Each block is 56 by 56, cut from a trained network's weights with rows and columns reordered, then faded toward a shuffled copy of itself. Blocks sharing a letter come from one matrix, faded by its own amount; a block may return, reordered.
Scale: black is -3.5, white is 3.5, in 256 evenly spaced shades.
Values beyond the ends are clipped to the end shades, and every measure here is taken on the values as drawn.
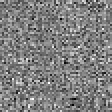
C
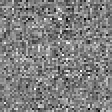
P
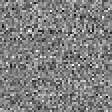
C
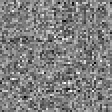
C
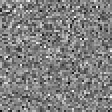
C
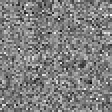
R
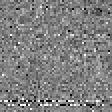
P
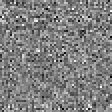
C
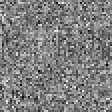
R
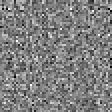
R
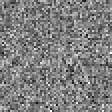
R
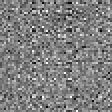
P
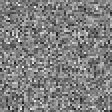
R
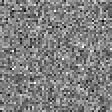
R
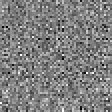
P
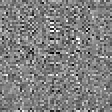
P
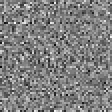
C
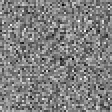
R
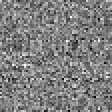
C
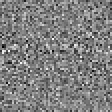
C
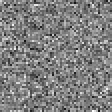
R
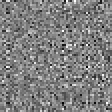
P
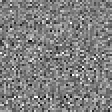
C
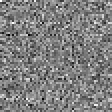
C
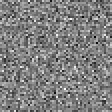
R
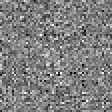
P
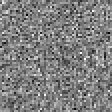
R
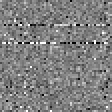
P
